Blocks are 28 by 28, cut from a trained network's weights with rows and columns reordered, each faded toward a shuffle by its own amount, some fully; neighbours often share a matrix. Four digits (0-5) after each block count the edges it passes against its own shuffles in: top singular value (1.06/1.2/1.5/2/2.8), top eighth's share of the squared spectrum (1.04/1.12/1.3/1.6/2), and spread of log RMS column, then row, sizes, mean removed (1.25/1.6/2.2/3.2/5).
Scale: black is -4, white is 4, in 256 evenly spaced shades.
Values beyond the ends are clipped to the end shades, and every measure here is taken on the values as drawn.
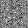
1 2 0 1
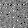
2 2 0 1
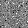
0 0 1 0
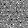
2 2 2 0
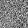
1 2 0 0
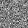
2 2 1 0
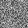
0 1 0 0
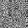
3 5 2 0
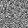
2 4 1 0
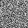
0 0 0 0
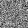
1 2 0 0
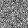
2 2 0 0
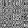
3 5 2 1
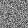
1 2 1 0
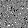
0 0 0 0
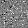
1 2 1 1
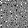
2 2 1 0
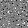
0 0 0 0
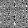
2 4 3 0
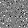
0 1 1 0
